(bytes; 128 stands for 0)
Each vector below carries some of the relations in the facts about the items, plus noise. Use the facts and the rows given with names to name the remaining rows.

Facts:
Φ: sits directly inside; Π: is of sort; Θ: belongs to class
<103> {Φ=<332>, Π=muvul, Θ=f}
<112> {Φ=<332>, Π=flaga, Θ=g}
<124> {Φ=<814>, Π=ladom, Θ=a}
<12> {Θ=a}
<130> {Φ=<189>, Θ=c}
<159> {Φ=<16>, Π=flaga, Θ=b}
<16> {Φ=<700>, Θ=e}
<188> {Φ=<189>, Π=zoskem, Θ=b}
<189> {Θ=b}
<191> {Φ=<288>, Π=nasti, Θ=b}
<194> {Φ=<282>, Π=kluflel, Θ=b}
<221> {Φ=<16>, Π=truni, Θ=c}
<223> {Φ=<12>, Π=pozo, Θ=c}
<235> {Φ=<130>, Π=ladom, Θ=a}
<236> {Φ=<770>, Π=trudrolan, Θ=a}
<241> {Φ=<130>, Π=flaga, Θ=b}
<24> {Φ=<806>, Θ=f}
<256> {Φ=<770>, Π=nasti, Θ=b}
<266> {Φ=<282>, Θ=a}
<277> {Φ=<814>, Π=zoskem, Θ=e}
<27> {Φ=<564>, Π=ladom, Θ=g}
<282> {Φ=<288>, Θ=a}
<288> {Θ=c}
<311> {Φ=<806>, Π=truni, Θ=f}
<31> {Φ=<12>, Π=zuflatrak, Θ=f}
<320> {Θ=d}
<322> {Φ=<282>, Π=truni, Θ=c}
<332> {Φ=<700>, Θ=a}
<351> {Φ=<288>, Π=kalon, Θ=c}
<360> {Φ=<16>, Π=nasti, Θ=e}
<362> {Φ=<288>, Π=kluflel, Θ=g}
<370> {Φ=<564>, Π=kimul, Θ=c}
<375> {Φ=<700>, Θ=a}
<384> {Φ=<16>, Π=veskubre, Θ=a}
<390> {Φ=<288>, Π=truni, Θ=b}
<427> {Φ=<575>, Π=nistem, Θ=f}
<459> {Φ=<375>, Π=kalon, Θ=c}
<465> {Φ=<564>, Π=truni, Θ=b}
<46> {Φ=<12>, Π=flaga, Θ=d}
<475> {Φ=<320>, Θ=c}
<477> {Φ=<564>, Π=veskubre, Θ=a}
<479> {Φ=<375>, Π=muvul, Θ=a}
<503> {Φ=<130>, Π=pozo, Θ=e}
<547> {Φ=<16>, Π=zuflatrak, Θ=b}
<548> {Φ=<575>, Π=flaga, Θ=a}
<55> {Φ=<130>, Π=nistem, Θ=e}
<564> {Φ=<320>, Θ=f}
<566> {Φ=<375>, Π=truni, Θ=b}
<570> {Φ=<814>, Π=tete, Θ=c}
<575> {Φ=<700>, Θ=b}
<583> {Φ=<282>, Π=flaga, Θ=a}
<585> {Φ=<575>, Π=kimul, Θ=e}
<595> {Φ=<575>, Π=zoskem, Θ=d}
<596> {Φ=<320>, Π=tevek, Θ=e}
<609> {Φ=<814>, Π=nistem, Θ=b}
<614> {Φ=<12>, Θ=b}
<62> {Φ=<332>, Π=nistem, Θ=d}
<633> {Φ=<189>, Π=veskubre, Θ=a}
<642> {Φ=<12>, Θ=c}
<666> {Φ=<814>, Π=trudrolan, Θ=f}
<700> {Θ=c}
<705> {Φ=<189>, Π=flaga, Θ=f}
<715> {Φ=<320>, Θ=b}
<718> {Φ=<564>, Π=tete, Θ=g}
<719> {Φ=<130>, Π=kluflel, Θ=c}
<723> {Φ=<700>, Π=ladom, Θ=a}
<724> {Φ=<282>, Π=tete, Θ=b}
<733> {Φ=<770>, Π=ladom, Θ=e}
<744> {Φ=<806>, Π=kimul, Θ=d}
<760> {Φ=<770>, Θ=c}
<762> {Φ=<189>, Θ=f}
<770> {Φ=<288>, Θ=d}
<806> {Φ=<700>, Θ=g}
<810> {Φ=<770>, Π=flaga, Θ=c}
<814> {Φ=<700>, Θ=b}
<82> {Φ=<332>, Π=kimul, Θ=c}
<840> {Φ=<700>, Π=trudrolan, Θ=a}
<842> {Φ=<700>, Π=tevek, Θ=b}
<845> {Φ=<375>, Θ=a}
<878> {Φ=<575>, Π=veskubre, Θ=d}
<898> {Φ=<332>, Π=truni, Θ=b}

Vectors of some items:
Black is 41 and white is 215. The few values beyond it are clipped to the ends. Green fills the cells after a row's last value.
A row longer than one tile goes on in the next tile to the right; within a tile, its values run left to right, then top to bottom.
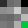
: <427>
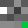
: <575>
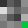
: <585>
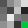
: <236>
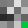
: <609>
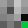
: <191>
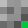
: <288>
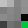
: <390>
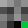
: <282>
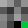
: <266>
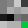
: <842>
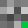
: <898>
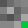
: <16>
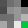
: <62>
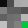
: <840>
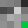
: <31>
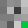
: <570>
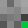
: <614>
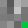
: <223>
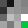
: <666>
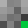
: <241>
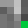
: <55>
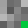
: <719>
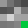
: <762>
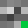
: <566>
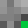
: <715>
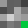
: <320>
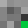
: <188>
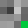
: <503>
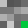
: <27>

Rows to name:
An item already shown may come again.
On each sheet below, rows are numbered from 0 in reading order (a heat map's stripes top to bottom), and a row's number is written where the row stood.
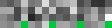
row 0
<82>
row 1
<609>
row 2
<596>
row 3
<744>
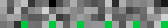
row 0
<351>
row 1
<427>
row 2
<360>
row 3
<82>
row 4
<384>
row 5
<311>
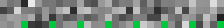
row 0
<31>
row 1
<322>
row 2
<159>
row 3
<459>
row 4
<159>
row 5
<723>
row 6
<570>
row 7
<256>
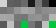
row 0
<27>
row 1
<878>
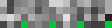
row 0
<362>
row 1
<719>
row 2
<810>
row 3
<724>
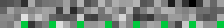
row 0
<24>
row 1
<718>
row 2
<124>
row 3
<547>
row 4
<760>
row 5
<547>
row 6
<878>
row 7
<479>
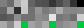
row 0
<814>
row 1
<103>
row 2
<595>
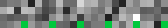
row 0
<159>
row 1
<548>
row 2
<194>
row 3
<465>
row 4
<666>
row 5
<235>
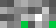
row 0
<459>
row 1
<770>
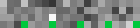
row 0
<370>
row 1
<103>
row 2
<12>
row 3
<360>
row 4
<277>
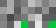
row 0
<221>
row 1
<733>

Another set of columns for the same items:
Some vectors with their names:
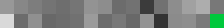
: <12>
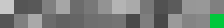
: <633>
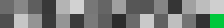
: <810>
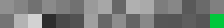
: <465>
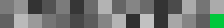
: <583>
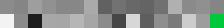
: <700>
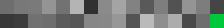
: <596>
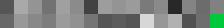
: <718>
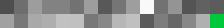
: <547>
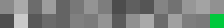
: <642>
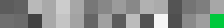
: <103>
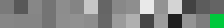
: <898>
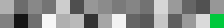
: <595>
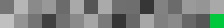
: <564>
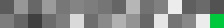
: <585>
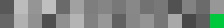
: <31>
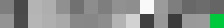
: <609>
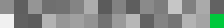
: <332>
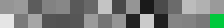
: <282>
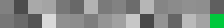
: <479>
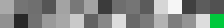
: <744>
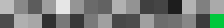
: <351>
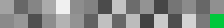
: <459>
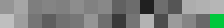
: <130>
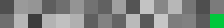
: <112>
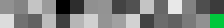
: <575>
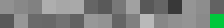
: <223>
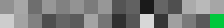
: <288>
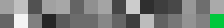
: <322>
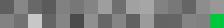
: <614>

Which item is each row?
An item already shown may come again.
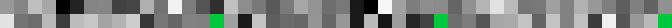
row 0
<575>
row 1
<770>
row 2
<427>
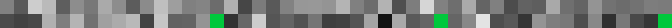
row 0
<277>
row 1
<236>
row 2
<191>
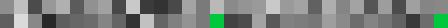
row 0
<322>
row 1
<55>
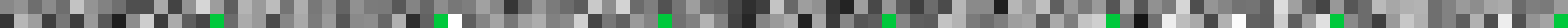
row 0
<760>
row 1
<31>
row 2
<814>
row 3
<194>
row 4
<124>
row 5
<595>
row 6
<103>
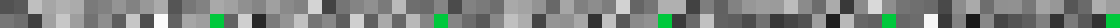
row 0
<103>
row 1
<221>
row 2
<360>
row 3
<236>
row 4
<256>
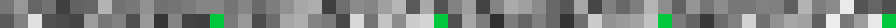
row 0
<191>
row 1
<82>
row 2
<370>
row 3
<585>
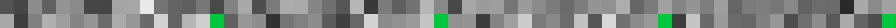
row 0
<842>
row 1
<370>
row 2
<24>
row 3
<719>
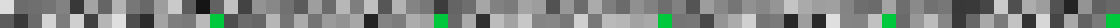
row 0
<878>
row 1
<384>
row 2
<570>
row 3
<666>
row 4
<724>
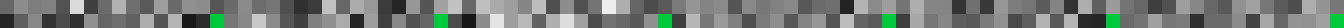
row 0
<733>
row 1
<194>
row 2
<62>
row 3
<719>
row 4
<362>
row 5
<235>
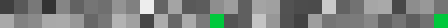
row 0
<159>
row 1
<188>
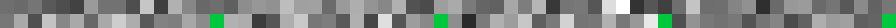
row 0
<548>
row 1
<311>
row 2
<744>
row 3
<27>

